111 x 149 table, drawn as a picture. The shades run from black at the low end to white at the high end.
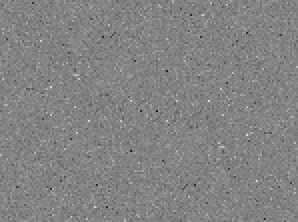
Fine speckle covers the field. The distribution is heavy-tailed on both sides. No seam splits the table. A half turn leaves it unchanged. There is no overall slope. No row or column stands out. On average the colour sits 50% of the way up the scale. No regular stripes run through it.
